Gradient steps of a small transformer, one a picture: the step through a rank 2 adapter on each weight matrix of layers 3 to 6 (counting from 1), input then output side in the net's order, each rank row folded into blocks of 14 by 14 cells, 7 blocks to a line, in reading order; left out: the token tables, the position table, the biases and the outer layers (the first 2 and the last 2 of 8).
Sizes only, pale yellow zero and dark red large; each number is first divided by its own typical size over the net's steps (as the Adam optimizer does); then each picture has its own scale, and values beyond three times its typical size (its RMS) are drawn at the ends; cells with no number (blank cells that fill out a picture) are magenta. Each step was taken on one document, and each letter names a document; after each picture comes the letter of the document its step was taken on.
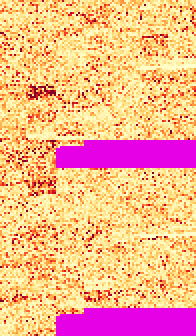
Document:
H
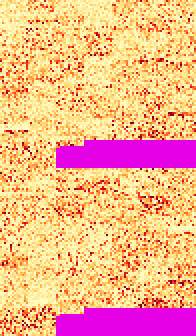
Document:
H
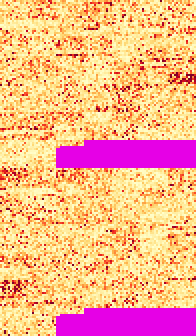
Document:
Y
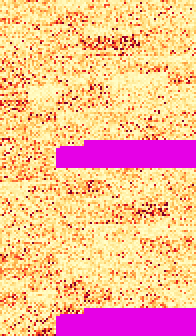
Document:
H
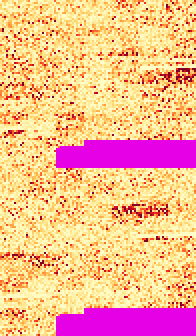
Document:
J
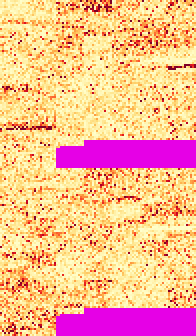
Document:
J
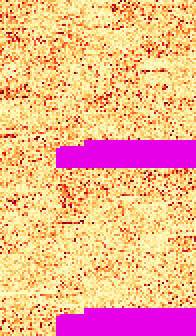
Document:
J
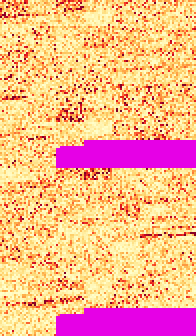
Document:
Y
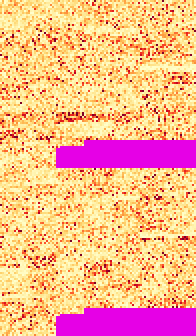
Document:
J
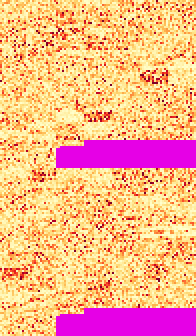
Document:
H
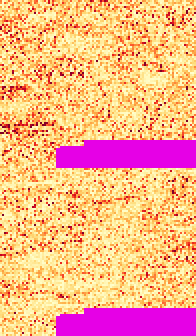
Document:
H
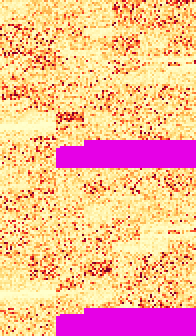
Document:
J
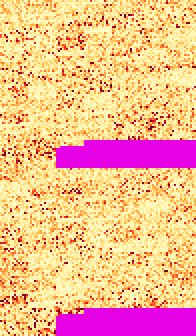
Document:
H
